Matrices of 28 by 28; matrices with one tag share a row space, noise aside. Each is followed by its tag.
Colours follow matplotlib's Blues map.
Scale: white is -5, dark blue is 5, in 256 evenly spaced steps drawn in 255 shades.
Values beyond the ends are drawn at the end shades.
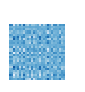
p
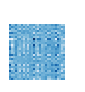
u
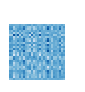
p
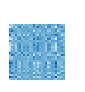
u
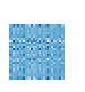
p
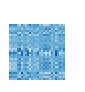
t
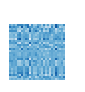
t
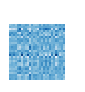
t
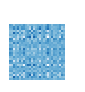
p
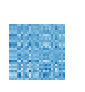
t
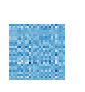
t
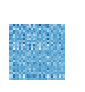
p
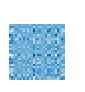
u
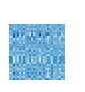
p
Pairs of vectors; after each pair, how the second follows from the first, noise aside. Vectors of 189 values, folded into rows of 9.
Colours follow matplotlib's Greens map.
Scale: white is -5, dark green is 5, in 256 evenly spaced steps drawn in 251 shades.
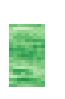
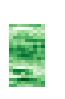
scaled up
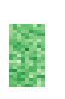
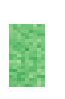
shrunk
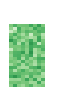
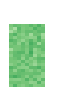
shrunk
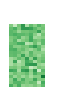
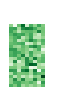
scaled up
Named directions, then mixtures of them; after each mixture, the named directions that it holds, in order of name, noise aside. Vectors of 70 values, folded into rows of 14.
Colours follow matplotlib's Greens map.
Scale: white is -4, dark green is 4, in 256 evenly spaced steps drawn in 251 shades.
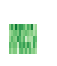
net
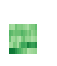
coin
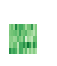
coin, net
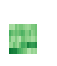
coin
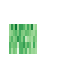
net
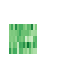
coin, net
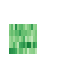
coin, net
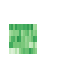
coin, net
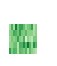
coin, net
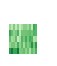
coin, net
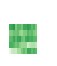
coin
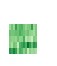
coin, net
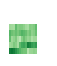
coin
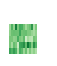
coin, net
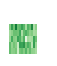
net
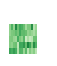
coin, net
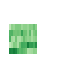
coin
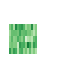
coin, net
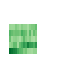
coin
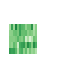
coin, net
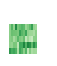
coin, net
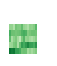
coin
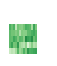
coin, net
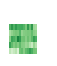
coin, net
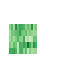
coin, net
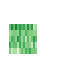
coin, net
